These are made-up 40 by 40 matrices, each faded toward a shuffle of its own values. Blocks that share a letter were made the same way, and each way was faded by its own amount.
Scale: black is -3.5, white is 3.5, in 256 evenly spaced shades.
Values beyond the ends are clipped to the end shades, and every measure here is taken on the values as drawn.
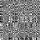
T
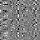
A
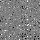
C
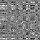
T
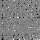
C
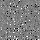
C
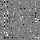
C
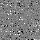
C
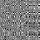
T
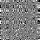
T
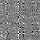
A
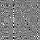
A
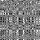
T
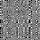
A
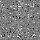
C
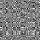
T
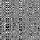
A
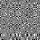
T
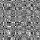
T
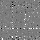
C
